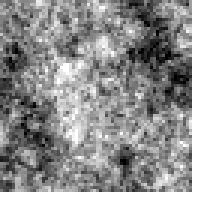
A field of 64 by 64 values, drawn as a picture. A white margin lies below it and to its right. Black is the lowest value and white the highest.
The field is mottled with small blotches. No regular stripes run through it. No overall slope runs across the table. The halves do not mirror each other. No single row or column stands out from its neighbours. The top right is the ninth with the lowest average. The ninth with the highest average is the centre. No seam splits the table.
